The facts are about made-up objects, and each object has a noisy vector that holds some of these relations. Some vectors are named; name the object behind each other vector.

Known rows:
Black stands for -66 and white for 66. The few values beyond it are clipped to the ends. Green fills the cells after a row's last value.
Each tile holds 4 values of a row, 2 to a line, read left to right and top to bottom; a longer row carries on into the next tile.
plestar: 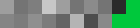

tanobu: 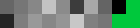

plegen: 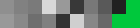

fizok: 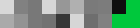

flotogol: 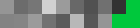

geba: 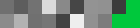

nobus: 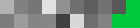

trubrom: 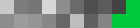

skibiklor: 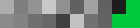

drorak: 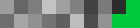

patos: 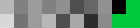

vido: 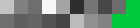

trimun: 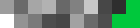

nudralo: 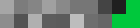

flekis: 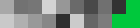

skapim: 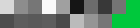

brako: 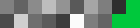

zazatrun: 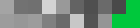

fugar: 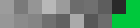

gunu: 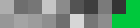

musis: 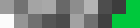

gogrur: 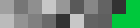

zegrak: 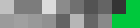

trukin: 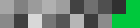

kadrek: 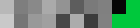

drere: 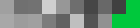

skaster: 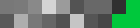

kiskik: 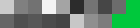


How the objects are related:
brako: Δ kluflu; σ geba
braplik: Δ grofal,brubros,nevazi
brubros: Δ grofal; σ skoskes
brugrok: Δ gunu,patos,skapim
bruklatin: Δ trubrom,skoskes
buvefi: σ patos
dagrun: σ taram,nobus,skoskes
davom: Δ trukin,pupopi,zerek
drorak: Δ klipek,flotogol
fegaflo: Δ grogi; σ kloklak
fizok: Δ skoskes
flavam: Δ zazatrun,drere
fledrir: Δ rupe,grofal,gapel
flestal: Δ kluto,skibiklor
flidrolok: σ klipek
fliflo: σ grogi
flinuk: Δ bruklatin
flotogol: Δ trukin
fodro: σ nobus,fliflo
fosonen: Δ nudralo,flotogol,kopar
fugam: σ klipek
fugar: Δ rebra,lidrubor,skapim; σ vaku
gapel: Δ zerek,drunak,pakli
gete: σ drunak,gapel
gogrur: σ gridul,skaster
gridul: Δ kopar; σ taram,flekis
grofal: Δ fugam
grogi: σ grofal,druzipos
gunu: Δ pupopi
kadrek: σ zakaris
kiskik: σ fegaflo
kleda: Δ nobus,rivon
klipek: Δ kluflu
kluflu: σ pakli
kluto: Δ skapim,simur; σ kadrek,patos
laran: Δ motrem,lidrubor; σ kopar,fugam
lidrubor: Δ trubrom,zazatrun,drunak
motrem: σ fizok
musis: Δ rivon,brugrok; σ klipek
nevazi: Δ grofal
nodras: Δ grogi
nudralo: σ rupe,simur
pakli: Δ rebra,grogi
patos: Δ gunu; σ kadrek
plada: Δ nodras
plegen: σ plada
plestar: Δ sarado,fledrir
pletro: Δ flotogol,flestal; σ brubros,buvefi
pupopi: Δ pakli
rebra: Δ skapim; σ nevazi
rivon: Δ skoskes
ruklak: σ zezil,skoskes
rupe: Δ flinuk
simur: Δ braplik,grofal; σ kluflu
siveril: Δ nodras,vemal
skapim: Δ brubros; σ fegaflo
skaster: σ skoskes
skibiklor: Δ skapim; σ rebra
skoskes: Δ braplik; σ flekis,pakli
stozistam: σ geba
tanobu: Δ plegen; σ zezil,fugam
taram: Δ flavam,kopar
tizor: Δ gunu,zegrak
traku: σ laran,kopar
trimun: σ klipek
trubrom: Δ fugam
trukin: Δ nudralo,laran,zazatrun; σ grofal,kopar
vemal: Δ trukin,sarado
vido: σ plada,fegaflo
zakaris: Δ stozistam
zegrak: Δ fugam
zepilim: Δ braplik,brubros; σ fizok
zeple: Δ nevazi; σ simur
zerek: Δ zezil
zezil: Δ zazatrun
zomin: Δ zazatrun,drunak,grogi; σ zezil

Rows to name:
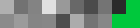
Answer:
flestal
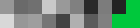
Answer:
taram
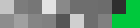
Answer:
nevazi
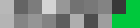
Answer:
zakaris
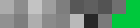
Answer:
grogi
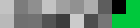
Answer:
motrem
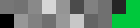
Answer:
ruklak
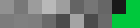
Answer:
pletro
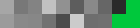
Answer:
gete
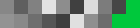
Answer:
stozistam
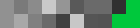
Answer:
dagrun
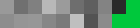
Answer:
siveril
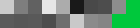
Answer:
fegaflo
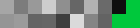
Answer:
rebra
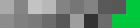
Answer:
fliflo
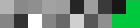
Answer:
laran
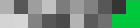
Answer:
klipek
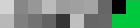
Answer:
zepilim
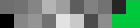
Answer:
zomin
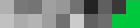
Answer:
pakli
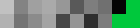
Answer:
kluto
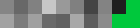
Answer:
fosonen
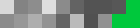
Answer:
grofal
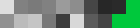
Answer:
kluflu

